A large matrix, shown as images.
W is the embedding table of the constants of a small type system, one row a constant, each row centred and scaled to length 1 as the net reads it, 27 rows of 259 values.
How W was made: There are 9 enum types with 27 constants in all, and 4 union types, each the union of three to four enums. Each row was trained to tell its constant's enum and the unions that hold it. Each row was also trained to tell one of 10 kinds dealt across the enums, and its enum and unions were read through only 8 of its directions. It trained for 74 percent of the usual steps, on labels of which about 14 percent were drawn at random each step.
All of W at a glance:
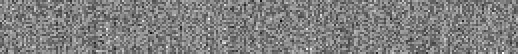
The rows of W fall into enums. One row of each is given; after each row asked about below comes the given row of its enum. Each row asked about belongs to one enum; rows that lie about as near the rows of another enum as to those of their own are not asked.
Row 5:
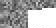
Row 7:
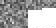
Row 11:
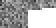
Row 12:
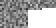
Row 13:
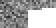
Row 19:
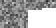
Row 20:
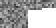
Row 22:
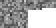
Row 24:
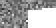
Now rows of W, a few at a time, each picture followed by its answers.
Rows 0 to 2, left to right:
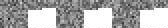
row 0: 12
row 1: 22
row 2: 24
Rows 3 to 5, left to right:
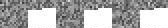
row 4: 19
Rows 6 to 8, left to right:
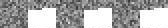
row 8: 24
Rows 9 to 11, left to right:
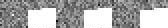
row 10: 24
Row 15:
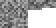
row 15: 11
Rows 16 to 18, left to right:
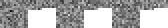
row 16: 19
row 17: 7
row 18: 22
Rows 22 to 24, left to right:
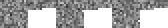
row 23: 11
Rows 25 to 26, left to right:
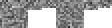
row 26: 11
